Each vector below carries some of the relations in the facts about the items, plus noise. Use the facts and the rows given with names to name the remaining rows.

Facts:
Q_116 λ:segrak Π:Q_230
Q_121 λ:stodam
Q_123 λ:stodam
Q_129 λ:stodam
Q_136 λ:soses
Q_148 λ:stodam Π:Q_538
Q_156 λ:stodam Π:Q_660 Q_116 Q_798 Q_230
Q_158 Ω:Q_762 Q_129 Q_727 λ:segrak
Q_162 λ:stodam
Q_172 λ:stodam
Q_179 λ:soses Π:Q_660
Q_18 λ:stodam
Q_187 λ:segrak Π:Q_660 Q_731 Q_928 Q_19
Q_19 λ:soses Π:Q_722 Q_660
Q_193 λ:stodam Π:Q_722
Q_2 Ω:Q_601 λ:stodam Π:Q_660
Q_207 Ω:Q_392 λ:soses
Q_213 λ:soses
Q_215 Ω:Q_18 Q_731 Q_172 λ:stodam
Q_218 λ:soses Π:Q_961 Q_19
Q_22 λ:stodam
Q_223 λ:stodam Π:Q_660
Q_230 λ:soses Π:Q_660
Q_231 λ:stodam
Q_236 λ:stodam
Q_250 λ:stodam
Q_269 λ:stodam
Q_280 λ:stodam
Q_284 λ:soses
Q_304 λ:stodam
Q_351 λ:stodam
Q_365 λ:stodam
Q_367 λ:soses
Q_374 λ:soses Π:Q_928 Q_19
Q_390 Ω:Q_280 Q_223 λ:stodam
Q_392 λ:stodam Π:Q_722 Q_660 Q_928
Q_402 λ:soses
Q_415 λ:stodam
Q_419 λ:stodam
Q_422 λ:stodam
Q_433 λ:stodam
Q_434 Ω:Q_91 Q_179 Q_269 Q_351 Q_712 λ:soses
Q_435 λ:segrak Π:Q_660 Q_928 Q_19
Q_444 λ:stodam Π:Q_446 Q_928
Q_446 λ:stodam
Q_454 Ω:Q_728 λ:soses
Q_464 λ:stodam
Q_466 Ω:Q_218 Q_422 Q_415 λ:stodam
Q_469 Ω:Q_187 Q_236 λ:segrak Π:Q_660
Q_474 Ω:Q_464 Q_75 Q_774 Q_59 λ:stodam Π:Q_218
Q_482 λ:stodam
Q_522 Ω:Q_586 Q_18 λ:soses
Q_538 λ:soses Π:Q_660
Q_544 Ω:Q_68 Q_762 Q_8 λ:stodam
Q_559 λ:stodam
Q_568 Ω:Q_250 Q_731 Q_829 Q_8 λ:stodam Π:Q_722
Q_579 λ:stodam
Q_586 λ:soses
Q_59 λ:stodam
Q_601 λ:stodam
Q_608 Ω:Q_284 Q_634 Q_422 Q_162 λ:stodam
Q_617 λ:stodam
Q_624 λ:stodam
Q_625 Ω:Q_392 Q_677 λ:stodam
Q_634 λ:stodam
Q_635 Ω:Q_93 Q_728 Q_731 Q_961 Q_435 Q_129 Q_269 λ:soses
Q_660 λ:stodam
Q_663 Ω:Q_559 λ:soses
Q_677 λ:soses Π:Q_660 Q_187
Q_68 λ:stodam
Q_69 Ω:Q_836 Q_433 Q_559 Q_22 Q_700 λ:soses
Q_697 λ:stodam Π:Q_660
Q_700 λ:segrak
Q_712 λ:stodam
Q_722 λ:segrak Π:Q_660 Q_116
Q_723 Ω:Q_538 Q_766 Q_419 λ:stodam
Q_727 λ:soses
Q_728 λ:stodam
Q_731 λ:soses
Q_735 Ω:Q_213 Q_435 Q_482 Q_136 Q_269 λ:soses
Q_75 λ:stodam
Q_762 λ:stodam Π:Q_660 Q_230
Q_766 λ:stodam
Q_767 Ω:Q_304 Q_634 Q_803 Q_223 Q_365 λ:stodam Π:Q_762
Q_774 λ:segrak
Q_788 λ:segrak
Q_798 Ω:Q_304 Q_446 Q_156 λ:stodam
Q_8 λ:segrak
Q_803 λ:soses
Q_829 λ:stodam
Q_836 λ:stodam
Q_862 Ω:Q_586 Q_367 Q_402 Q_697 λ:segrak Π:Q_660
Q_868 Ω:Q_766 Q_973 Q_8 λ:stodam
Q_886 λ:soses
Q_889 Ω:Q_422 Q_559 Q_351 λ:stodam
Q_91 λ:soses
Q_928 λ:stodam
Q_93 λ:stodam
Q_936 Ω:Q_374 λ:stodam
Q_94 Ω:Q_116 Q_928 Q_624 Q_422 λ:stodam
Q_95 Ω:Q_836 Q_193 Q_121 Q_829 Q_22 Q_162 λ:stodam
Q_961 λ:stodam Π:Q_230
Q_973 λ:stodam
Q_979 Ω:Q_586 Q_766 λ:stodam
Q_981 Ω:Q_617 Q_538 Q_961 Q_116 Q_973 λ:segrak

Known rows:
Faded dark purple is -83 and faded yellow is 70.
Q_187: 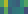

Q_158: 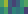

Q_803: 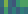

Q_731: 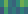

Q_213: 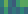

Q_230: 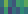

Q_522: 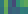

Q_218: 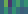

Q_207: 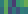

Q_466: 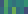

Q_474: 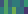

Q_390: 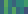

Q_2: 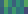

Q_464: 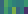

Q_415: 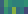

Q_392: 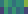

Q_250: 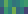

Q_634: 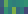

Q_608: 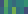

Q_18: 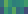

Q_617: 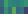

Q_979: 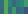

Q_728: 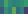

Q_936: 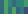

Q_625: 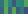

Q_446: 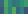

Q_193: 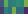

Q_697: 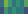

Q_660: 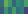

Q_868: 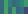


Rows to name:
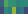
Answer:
Q_422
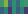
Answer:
Q_116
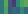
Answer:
Q_635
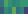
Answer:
Q_269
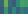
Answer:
Q_284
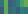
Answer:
Q_374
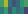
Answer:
Q_788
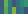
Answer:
Q_95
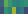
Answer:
Q_559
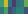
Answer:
Q_862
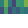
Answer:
Q_677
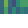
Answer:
Q_663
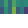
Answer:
Q_961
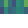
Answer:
Q_538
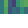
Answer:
Q_735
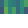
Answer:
Q_444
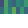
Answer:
Q_767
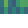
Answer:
Q_91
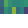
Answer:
Q_351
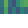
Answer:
Q_886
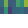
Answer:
Q_19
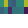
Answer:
Q_722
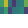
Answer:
Q_469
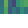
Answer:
Q_434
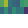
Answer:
Q_8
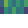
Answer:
Q_223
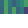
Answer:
Q_544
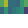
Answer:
Q_435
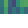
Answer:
Q_454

